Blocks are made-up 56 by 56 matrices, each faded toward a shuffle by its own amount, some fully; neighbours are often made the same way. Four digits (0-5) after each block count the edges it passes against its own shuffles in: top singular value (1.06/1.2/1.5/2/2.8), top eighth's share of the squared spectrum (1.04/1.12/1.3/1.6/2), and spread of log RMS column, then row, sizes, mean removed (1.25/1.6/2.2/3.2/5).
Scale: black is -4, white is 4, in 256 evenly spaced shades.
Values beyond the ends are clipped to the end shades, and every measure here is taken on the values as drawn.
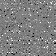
3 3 1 1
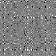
4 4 2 2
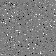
1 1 0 0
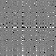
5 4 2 2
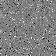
2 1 0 0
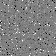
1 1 0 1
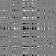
5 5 3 3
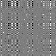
5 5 3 3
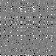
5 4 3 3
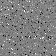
1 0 0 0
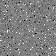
1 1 0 0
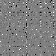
4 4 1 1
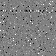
3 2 0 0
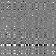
5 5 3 3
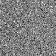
2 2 0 0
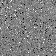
0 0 0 0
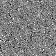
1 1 0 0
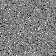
0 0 0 0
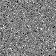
0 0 0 0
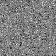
2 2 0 0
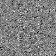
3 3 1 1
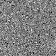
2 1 0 0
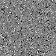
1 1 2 0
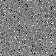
2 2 1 0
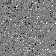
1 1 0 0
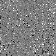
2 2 2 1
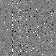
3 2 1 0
